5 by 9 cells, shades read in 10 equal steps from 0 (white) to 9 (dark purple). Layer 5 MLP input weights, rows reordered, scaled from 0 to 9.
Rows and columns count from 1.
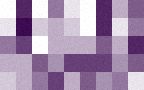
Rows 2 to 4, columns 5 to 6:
2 0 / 3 3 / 7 7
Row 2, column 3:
2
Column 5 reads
1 2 3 7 3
